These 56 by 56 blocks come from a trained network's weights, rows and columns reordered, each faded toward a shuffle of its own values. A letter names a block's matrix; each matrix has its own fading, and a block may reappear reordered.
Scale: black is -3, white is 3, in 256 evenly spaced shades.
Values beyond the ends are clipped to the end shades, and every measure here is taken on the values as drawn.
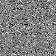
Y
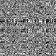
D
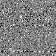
Y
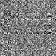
D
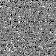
Y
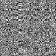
D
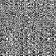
D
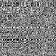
D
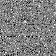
Y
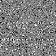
Y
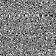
Y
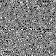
Y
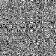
D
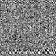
D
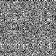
D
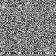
D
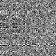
D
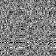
D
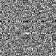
D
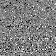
Y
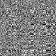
D
